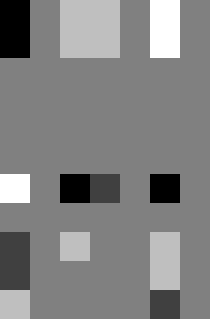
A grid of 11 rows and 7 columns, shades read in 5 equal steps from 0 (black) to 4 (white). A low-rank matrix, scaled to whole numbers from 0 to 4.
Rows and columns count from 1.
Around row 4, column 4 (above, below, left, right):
2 2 2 2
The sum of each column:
19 22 23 23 22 25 22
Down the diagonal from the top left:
0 2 2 2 2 2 2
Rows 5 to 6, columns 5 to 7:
2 2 2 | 2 2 2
